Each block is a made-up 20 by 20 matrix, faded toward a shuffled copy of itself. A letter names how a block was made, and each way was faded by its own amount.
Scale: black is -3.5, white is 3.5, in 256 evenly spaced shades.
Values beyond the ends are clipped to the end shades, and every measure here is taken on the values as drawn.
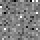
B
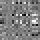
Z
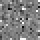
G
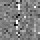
G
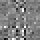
Z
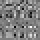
Z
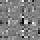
Z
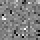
B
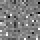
B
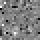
B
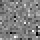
G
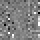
G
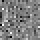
B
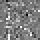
G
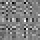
Z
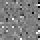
G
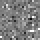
B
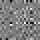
Z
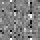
G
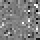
G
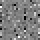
G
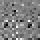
Z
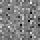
G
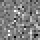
G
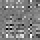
Z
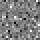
B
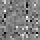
G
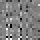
Z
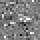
B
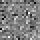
B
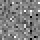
G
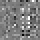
Z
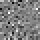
B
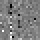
G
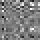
Z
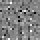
B
